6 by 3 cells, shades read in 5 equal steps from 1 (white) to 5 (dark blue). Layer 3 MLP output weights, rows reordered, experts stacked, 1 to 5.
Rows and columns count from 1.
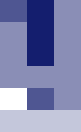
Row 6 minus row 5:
1 -2 -1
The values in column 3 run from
2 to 3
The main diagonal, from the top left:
4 5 3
